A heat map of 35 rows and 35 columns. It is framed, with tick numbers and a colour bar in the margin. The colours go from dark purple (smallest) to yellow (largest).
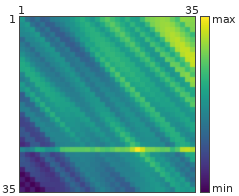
Odd lines: row 27. Slope: up to the top right. Mirror symmetry: none. Average level on the scale: 50%.
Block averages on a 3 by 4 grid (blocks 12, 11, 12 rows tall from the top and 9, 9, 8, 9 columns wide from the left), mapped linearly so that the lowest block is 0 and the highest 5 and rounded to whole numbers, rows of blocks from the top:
2345
2233
0233
